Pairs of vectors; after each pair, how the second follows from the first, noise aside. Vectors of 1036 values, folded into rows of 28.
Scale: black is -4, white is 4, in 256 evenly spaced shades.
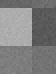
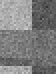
wrapped around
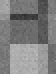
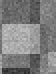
wrapped around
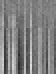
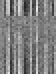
wrapped around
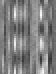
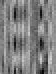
negated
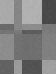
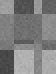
reversed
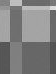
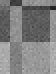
negated
